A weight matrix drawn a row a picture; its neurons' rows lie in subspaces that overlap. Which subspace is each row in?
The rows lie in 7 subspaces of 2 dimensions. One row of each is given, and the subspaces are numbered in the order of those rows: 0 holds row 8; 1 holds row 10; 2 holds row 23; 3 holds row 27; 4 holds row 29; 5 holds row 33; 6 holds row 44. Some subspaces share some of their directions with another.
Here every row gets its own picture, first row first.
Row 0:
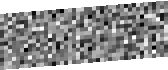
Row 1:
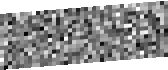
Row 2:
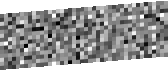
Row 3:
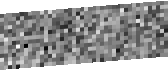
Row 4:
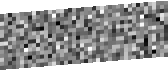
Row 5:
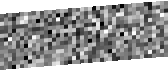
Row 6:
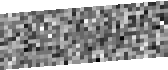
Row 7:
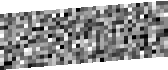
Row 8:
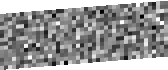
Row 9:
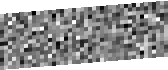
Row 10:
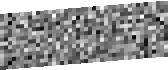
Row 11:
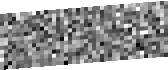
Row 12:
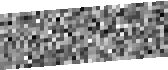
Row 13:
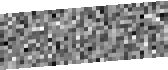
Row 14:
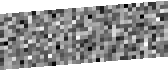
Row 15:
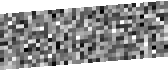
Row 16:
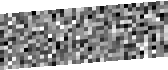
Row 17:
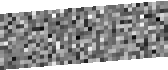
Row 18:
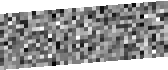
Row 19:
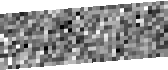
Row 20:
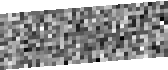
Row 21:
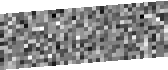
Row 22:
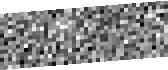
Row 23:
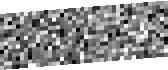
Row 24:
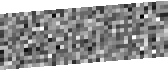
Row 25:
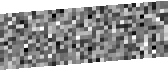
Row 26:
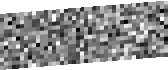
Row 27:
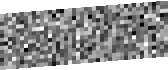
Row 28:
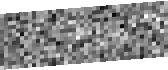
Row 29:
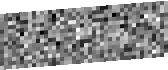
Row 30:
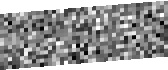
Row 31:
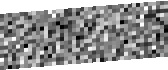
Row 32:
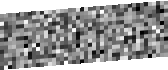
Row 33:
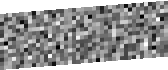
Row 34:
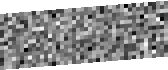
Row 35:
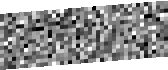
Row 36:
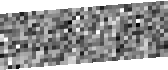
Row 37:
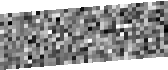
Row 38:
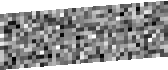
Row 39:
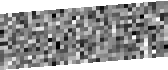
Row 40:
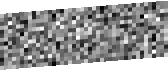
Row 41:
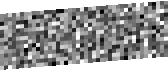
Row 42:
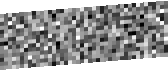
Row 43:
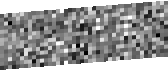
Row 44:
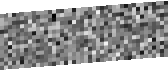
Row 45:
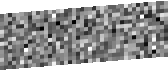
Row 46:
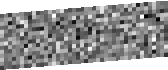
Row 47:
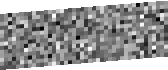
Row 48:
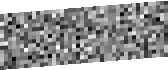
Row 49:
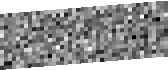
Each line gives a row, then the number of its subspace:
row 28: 4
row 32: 0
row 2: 3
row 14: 5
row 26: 2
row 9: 0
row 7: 2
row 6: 4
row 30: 5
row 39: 1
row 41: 0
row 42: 2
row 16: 0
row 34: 5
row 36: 1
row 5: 3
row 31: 1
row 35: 3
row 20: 4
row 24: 2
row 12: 3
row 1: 0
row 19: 1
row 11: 0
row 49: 2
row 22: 1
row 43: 5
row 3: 1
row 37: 3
